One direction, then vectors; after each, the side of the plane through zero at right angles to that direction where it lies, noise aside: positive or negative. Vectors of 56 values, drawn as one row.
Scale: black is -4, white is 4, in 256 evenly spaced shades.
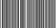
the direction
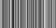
positive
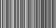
positive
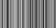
positive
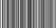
positive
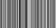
negative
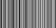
negative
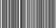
positive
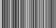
positive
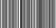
positive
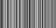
negative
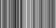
positive
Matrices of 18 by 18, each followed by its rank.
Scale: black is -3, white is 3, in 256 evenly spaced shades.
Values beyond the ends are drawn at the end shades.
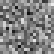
full rank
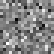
full rank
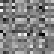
three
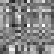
three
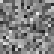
full rank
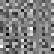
three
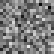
full rank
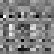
three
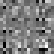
three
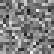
full rank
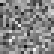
full rank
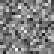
full rank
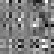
three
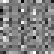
three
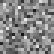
full rank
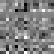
three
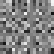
three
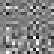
three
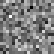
full rank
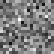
full rank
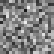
full rank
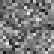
full rank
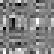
three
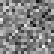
full rank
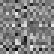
three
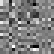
three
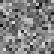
full rank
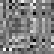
three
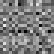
three
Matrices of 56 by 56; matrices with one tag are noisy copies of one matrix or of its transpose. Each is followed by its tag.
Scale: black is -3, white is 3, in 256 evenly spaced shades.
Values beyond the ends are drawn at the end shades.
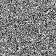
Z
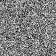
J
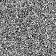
J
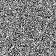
Z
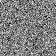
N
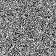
Z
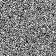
N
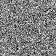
Z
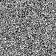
J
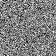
N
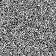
J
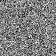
J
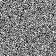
N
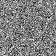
Z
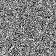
Z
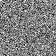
N
